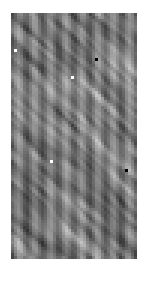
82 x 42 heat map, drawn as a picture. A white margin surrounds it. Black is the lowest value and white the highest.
The histogram is bell-shaped. Stripes running up and down repeat 8 times from left to right. Five lone cells stand out: three far higher and two far lower than their neighbours. No overall slope runs across the table.
